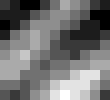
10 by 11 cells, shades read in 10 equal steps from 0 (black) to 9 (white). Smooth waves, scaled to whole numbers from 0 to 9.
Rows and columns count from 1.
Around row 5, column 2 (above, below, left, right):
4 6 4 5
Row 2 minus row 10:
-2 -1 -2 -2 -2 -3 -4 -4 -4 -5 -2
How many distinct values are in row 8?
5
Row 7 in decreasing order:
6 6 6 6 6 5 5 4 4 4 3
